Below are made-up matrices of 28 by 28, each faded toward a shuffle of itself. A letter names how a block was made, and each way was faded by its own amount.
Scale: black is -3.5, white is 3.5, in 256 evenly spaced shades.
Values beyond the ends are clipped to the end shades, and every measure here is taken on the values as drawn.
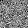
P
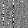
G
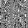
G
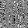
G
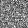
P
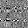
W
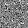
P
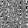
G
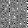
G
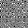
W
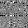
W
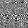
W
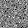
P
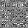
W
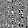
G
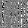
G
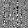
G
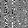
G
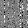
G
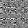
W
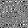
W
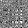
W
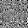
W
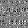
W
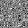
W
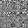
W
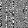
G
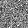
P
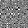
W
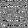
W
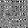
W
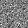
P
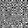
W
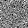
P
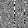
G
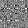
W
